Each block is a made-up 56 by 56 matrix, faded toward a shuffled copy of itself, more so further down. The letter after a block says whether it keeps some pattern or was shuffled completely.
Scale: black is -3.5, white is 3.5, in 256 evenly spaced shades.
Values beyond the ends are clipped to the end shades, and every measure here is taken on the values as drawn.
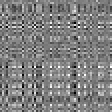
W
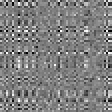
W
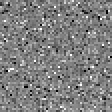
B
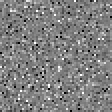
B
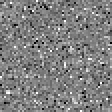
B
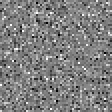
B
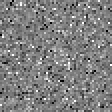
B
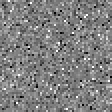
B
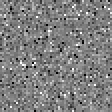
B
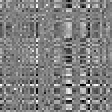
W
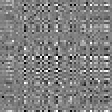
W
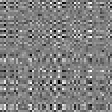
W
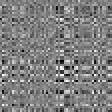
W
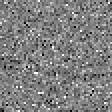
B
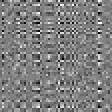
W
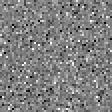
B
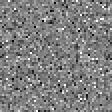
B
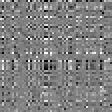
W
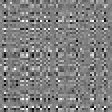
W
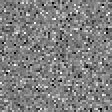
B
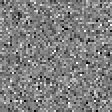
B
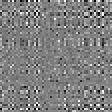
W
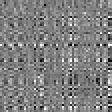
W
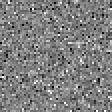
B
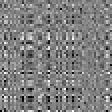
W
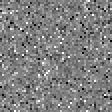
B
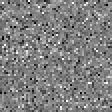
B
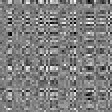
W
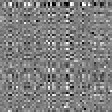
W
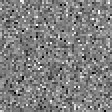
B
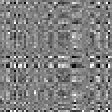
W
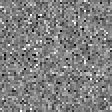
B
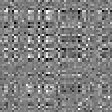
W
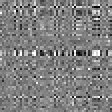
W
